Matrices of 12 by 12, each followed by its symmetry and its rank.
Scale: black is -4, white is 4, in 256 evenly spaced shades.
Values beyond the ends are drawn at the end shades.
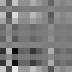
neither, rank one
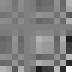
symmetric, rank one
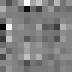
antisymmetric, rank two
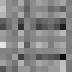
neither, rank two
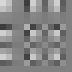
symmetric, rank one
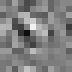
antisymmetric, rank two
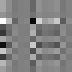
neither, rank one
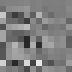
neither, rank two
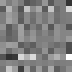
neither, rank two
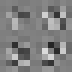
antisymmetric, rank two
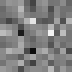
antisymmetric, rank two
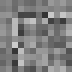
antisymmetric, rank two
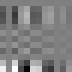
neither, rank one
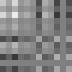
symmetric, rank one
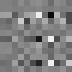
neither, rank two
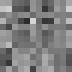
neither, rank two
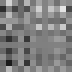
antisymmetric, rank two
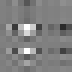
neither, rank one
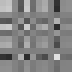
symmetric, rank one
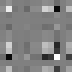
symmetric, rank one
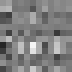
neither, rank two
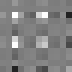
symmetric, rank one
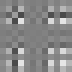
symmetric, rank one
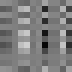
neither, rank one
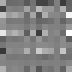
neither, rank two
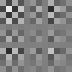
symmetric, rank one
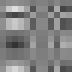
neither, rank one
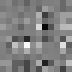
antisymmetric, rank two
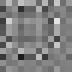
antisymmetric, rank two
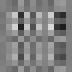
neither, rank one
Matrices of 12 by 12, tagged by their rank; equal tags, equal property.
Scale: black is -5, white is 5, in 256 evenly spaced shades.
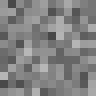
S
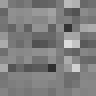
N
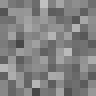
S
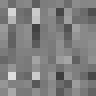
N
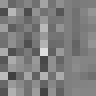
N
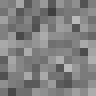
S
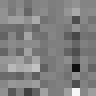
N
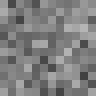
S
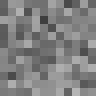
S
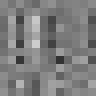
N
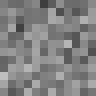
S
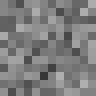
S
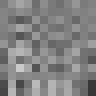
N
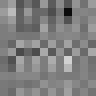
N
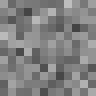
S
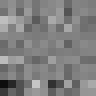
N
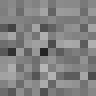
N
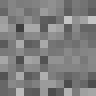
N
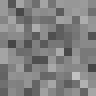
S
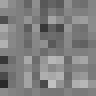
N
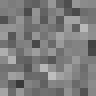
S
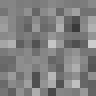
N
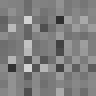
N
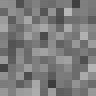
S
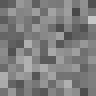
S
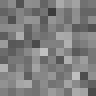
S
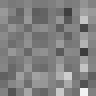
N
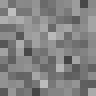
S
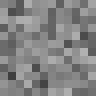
S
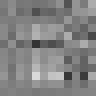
N
